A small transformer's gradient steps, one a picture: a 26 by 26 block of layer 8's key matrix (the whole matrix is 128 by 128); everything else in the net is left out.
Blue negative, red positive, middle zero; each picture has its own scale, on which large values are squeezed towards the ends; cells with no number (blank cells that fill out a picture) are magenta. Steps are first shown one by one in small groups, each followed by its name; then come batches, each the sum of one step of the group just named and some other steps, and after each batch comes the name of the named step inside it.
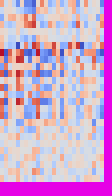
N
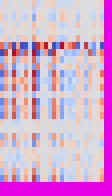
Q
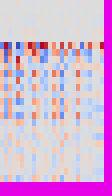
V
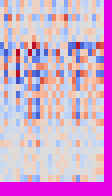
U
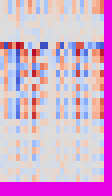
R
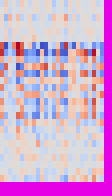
U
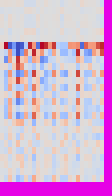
V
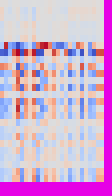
Q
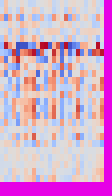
U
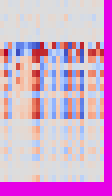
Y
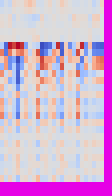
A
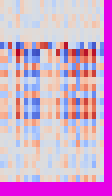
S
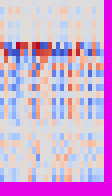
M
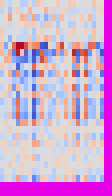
M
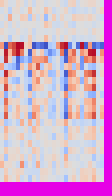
Y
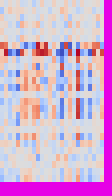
M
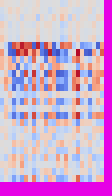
M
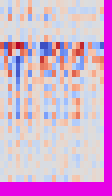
A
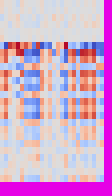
S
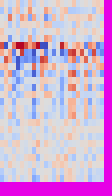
M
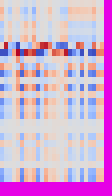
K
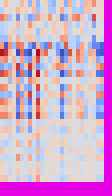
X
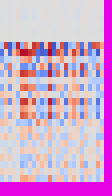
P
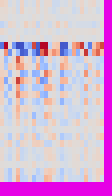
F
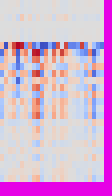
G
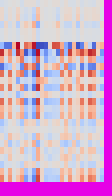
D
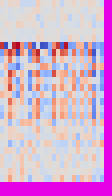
G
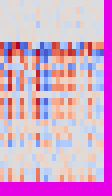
D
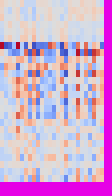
K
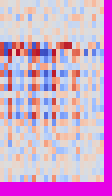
X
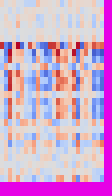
P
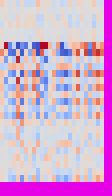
F
